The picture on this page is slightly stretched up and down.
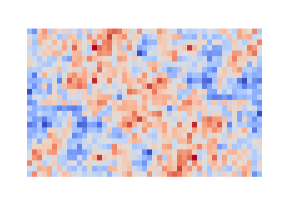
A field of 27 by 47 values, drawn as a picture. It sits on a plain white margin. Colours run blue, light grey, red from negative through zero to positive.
On average the colour sits 50% of the way up the scale. A half turn leaves it unchanged. No seam splits the table. No overall slope runs across the table. The field is mottled with small blotches.
